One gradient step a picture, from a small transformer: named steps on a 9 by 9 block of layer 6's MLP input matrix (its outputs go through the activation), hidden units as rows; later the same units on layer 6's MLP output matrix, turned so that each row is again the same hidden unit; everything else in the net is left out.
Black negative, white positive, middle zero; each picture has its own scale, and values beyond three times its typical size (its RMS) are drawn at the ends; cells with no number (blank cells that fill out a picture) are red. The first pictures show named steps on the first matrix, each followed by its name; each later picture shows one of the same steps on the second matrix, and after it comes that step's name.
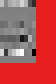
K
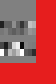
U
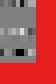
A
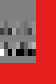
U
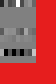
A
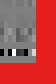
K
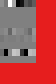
A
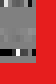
A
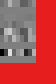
K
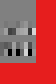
U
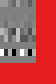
K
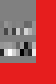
U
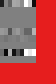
A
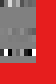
A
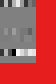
A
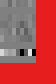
K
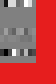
A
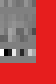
K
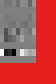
K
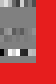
A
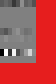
A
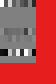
A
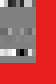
A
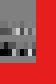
U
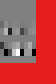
U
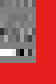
K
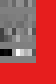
K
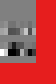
U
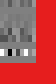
K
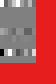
A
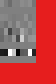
K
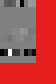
A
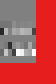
U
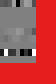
A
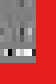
K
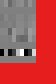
K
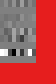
K
